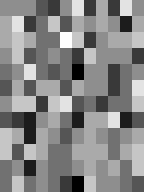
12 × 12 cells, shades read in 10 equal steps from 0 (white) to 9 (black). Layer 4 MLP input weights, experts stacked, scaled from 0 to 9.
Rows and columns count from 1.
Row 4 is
4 2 6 5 4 5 7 2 4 4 4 7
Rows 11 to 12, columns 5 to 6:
5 5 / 5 7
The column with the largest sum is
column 3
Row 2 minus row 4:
-1 -1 1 0 -2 1 -4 2 -1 0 4 -4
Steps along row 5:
down down up up down up down same up down down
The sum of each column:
49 40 60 54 51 55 59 47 47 55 56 42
